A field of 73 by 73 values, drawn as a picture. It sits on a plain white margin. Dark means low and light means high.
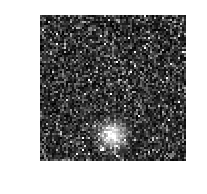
No regular stripes run through it. A single bump stands in the bottom middle. The bottom middle is the ninth with the highest average. No row or column stands out. The values are skewed, with a long tail toward high values. Neither half mirrors the other.
